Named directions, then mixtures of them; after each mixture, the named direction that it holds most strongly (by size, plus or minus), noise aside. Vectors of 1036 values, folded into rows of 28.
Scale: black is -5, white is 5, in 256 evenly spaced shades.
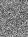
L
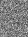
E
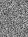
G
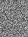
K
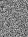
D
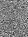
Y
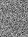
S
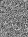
E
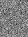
G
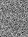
S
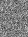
E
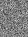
G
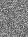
G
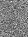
Y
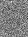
Y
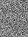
S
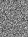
K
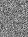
G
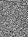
Y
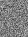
D
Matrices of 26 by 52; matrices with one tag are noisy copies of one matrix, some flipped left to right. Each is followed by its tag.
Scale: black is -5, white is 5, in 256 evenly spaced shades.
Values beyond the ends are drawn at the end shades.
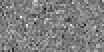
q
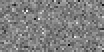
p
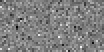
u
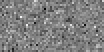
q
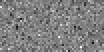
u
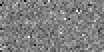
p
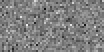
q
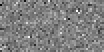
p
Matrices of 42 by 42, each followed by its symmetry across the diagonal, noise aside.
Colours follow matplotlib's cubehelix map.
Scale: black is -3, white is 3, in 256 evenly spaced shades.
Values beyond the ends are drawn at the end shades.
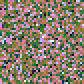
neither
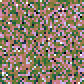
neither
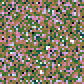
symmetric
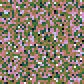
neither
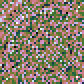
symmetric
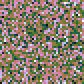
neither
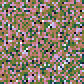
symmetric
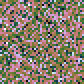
symmetric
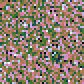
symmetric
